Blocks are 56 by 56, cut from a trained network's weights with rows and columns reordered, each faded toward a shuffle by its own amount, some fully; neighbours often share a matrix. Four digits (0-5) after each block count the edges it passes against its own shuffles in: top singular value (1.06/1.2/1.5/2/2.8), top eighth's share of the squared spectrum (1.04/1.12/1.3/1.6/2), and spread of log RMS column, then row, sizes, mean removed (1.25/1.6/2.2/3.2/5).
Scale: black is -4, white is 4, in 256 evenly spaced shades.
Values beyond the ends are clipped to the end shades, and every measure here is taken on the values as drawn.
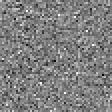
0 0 0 0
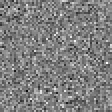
0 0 0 0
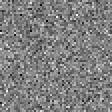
1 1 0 0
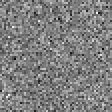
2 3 1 1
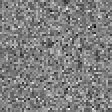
2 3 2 1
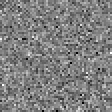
1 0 0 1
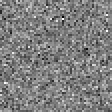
0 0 1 0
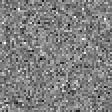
0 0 0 0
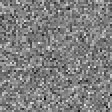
0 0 0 0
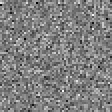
1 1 0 0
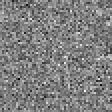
1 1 0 1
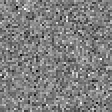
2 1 0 0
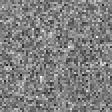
2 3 1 1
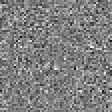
3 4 2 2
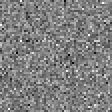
2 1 0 0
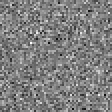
2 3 0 2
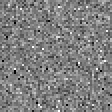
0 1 0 0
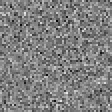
1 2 0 1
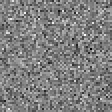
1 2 0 0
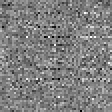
3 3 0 2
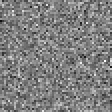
1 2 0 0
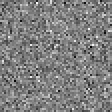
2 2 1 1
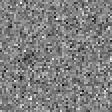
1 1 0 0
